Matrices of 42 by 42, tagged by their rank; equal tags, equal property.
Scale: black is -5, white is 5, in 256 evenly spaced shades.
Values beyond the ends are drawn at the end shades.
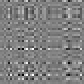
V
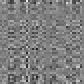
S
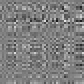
S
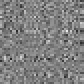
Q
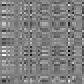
V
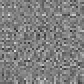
Q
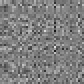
Q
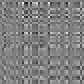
V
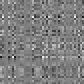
S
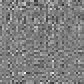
Q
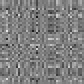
S
